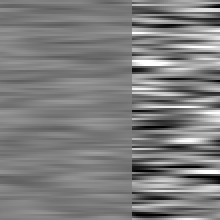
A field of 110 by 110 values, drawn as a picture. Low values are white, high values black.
The distribution is heavy-tailed on both sides. Neither half mirrors the other. The grain runs across in streaks. A vertical seam about 60% of the way across splits the table, and the left part is calmer. There is no overall slope.
